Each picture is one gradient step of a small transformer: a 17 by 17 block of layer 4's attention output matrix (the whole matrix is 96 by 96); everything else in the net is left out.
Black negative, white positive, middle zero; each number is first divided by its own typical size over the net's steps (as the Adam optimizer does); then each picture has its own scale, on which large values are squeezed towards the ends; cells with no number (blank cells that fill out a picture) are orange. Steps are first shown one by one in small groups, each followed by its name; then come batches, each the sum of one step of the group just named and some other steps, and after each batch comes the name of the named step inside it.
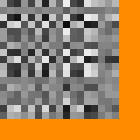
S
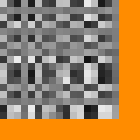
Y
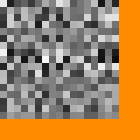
S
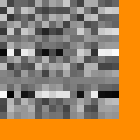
S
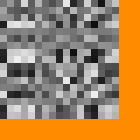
Y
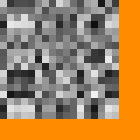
Y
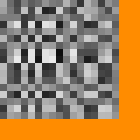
Y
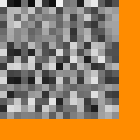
Y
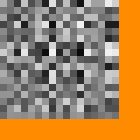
S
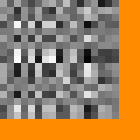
Y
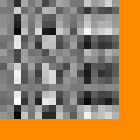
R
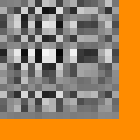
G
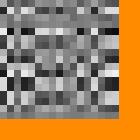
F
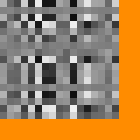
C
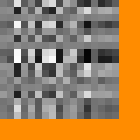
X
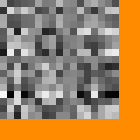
R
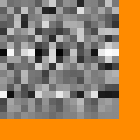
G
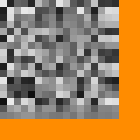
F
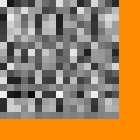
G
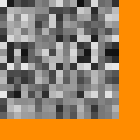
X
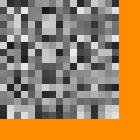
G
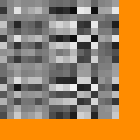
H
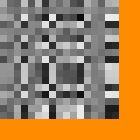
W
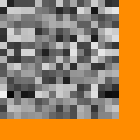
H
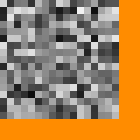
H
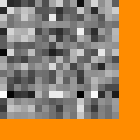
W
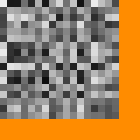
W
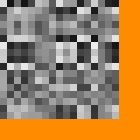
H
